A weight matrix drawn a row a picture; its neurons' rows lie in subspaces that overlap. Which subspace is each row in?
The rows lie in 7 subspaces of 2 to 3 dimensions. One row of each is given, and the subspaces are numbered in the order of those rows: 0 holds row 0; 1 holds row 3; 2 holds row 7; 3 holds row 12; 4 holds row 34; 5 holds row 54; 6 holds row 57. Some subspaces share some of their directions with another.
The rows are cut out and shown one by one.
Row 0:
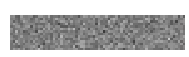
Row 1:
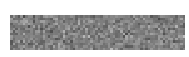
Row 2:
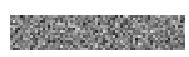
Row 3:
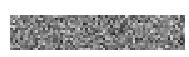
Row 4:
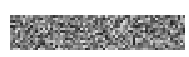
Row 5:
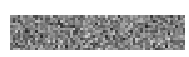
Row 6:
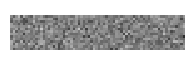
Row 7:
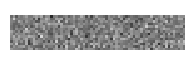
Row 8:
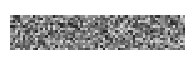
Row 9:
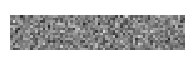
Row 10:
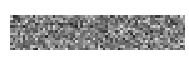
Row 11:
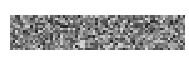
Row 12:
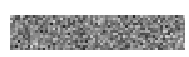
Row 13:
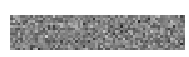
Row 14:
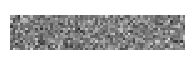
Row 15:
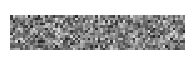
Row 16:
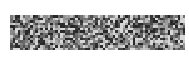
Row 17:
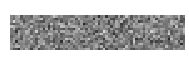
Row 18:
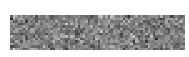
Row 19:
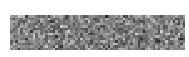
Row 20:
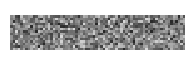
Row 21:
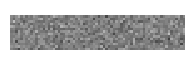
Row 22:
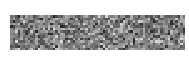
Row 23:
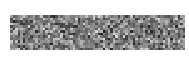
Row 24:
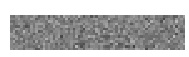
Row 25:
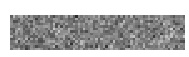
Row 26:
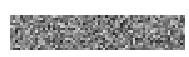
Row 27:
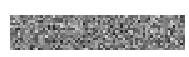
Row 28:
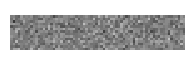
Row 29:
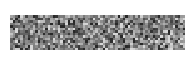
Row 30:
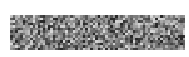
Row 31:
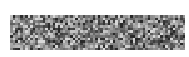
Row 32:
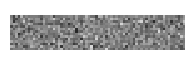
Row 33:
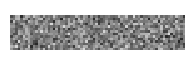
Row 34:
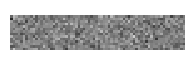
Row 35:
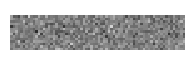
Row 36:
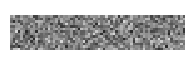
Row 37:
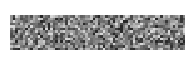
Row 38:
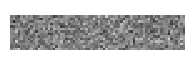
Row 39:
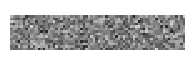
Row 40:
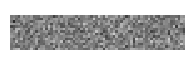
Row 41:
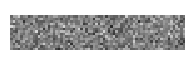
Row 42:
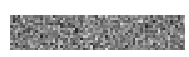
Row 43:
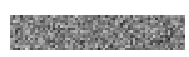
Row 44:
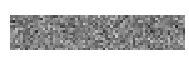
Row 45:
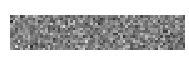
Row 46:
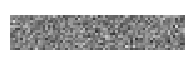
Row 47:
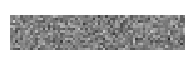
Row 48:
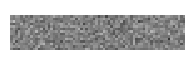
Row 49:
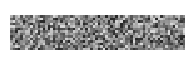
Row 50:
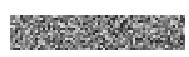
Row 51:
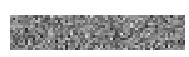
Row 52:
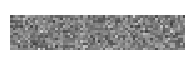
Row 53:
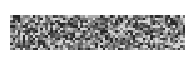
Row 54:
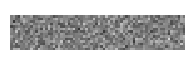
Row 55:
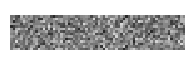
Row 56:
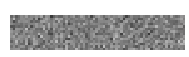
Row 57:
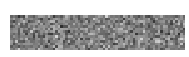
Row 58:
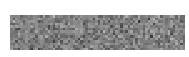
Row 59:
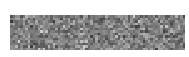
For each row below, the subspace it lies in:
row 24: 0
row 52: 3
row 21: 6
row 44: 5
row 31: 1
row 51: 2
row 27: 4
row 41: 1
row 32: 2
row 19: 6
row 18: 4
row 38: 6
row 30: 5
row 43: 1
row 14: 5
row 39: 3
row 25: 1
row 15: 1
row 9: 6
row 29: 3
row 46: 0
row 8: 4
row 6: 5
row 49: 5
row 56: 2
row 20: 0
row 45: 3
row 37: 2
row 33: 3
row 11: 0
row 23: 5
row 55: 2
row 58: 4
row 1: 5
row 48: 3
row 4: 3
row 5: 2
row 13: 4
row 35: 1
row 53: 4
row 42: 2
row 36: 2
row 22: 6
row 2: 6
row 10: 4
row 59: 3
